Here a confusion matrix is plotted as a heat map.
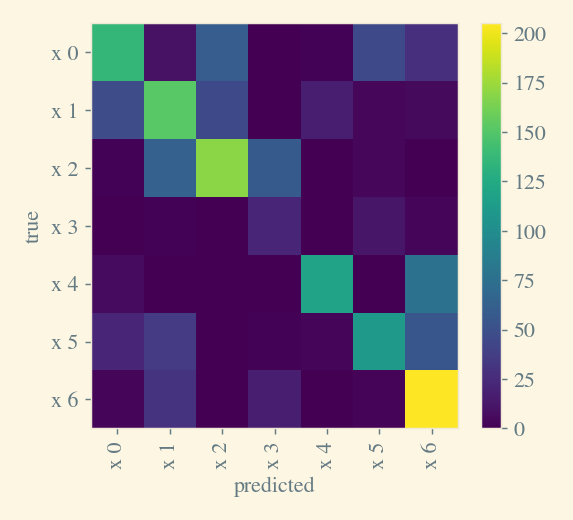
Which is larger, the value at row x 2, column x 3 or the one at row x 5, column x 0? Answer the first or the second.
the first
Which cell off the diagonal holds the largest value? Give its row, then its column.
x 4, x 6
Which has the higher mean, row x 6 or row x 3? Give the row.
x 6
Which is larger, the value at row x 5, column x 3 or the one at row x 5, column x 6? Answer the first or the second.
the second
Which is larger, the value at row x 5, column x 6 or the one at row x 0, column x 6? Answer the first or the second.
the first
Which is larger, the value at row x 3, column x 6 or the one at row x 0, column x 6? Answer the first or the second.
the second
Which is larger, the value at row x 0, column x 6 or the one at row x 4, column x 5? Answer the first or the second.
the first
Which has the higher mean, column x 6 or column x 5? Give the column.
x 6
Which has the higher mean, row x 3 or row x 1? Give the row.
x 1
